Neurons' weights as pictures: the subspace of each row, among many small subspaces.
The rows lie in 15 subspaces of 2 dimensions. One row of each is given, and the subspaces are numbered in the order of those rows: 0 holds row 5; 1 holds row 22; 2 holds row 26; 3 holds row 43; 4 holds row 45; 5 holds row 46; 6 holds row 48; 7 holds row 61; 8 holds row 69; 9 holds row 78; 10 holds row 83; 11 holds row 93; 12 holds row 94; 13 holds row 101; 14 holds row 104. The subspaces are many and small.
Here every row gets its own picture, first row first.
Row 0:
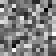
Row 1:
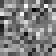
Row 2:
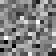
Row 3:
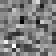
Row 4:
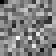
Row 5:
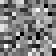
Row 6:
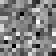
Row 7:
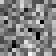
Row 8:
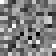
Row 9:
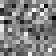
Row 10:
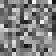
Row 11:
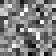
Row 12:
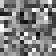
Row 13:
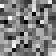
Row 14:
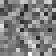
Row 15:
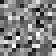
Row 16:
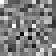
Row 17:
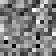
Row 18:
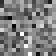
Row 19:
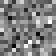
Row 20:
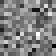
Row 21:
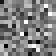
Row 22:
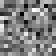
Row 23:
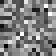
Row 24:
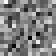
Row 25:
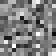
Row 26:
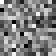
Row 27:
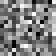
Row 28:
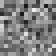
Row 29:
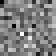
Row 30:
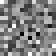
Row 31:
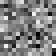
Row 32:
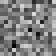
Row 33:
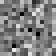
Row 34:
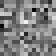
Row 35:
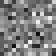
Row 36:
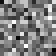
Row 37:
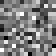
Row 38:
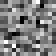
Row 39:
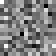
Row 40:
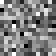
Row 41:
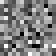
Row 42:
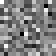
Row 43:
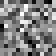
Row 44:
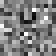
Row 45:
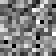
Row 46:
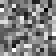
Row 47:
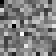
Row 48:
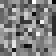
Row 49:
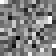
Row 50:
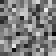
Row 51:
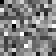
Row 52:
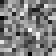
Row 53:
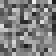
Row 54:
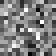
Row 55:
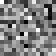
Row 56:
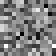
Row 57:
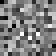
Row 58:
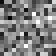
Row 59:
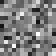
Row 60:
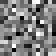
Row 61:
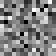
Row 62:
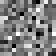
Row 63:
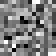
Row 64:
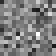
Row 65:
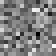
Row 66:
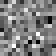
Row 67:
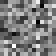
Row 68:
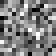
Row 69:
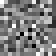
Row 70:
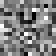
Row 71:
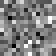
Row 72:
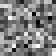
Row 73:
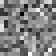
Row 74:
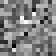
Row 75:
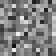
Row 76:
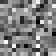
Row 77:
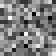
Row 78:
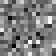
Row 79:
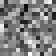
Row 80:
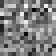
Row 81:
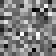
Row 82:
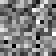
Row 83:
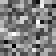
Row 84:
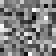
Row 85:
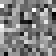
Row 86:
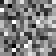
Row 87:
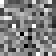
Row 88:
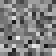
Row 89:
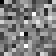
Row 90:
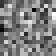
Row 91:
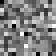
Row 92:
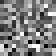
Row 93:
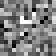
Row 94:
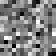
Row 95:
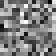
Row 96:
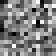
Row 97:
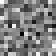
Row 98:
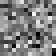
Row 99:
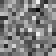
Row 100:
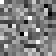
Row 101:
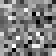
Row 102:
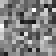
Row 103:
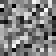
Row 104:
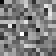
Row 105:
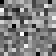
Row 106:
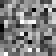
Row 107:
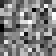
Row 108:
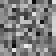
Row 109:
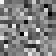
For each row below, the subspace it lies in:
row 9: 5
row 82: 4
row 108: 6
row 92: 14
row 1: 1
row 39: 13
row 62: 1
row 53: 6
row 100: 14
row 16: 8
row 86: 2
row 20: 7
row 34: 12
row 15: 7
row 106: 10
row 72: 0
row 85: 4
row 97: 2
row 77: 0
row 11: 3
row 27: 3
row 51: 2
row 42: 13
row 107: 4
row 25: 12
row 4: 8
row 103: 5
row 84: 11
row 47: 2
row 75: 1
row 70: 11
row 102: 10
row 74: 11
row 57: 9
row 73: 6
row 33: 6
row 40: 2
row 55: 14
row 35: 13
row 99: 1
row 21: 14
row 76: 4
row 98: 0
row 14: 3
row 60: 1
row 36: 14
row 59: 12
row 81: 7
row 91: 2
